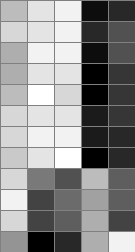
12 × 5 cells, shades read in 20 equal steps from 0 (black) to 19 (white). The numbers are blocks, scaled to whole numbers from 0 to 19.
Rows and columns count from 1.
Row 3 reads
13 18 18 1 6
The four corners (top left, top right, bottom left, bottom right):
14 3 11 18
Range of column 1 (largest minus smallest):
7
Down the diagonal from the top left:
14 17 18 0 4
